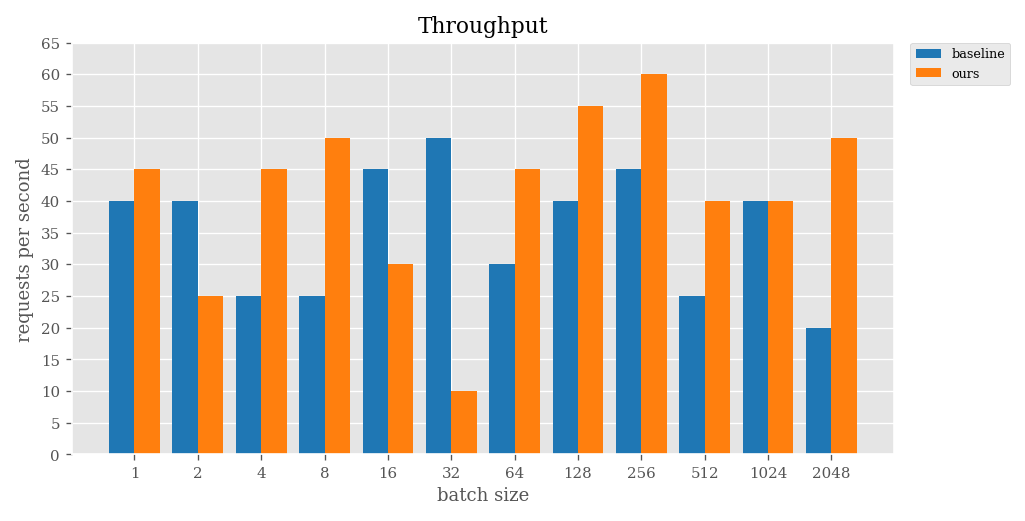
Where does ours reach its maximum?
256
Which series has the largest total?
ours
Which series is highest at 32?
baseline
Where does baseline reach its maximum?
32
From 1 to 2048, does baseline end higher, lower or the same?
lower
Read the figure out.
Title: Throughput
x-axis: batch size, ticks 1 2 4 8 16 32 64 128 256 512 1024 2048
y-axis: requests per second, ticks 0 5 10 15 20 25 30 35 40 45 50 55 60 65
Legend: baseline, ours
Values:
baseline: 40 40 25 25 45 50 30 40 45 25 40 20
ours: 45 25 45 50 30 10 45 55 60 40 40 50
